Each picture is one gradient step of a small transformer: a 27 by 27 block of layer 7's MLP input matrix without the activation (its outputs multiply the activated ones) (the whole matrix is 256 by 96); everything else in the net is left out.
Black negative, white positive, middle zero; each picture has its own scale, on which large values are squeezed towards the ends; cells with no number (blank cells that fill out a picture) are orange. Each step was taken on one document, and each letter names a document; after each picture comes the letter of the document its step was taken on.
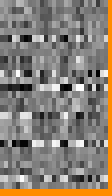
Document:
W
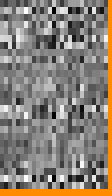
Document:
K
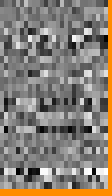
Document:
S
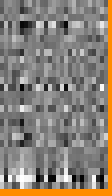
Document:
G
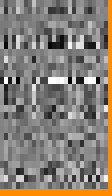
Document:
K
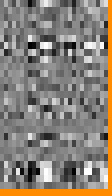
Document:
S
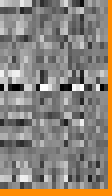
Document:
W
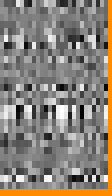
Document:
K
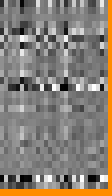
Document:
G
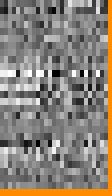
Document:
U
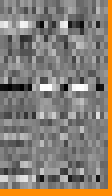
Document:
W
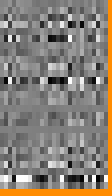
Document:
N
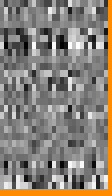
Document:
K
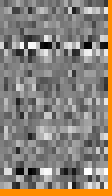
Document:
S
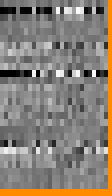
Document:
U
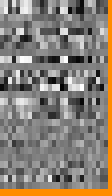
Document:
W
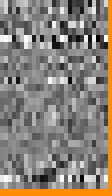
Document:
K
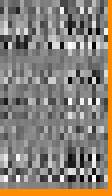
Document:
N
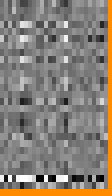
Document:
G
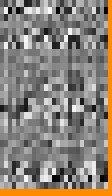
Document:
K
